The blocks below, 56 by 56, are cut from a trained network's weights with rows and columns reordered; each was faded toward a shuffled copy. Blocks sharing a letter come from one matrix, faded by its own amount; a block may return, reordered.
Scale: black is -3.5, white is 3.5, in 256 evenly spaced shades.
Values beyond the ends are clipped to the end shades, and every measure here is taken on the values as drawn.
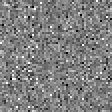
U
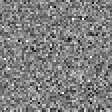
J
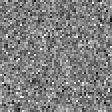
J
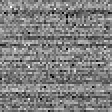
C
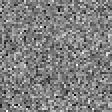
J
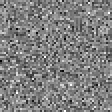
J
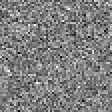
J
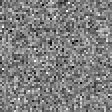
J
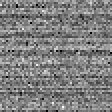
C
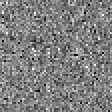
J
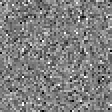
J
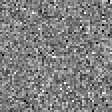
J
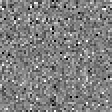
U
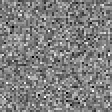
J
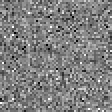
J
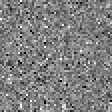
U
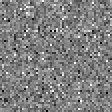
U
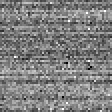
C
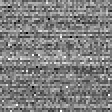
C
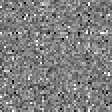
U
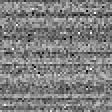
C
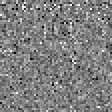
U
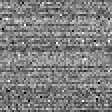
C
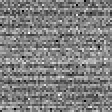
C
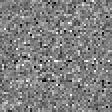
U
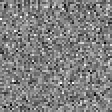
J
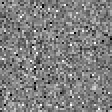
U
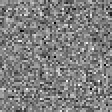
J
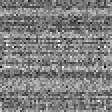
C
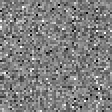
U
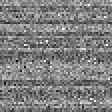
C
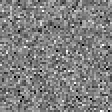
J
